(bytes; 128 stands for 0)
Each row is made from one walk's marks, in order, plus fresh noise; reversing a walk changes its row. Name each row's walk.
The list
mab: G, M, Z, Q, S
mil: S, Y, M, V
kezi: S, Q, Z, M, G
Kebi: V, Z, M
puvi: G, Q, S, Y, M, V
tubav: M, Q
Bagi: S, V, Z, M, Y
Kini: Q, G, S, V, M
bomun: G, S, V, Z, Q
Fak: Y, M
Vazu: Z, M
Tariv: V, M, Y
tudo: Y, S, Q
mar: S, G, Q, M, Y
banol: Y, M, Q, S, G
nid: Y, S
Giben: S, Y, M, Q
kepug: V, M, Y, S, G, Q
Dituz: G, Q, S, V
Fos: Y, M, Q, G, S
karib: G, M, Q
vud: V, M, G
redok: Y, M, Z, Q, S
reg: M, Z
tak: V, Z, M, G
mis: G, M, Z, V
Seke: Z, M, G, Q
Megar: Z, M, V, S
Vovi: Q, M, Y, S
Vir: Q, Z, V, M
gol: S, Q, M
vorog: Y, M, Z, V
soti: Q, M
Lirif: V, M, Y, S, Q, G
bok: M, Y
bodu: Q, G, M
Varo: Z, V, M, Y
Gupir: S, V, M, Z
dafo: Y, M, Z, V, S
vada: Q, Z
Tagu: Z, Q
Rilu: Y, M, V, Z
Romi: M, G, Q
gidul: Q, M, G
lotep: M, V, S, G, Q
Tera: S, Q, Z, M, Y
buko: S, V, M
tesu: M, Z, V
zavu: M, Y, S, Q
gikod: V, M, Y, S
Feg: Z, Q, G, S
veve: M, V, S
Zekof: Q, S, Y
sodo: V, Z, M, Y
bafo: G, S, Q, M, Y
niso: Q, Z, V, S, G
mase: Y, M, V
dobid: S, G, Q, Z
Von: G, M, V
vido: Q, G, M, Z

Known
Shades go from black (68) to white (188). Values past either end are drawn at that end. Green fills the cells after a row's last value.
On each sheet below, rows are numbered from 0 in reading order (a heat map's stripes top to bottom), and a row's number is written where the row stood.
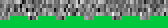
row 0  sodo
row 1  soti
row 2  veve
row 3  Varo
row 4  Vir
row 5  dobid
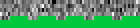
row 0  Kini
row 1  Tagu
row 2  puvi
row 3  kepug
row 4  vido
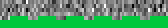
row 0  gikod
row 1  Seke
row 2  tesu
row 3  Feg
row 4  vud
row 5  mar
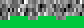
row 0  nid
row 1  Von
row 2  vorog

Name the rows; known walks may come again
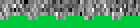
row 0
Tagu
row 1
Seke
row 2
Gupir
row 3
Feg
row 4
gol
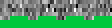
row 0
Megar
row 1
bafo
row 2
Zekof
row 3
karib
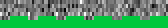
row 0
bodu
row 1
Giben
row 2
vido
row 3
Kini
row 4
Romi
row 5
mis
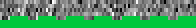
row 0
Vovi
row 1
nid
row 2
bomun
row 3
tesu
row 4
vada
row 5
zavu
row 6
tak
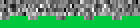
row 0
mil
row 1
Vazu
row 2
reg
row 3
Dituz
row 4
kepug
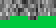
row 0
lotep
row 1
niso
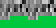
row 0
sodo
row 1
Tariv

